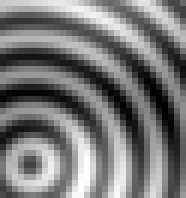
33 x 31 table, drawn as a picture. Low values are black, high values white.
Ninth with the highest average: bottom middle. Rings: centred on the bottom left. Lone odd cells: none. Ninth with the lowest average: middle right. Slope: none.
